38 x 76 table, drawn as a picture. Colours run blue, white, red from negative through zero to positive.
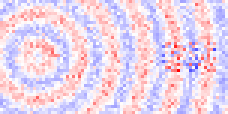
Odd rows or columns: none. Rings: centred on the middle left. Slope: none. Odd patch: rougher, in the middle right. Roughest part: middle right.
